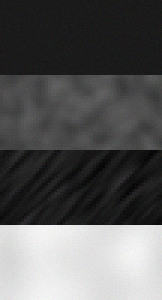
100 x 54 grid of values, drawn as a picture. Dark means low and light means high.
It is made of 4 by 1 panels. Panel 1,1: very low, flat. Panel 2,1: low, blotchy, faint in contrast. Panel 3,1: very low, slanting up to the right, faint in contrast. Panel 4,1: very high, smooth, faint in contrast.
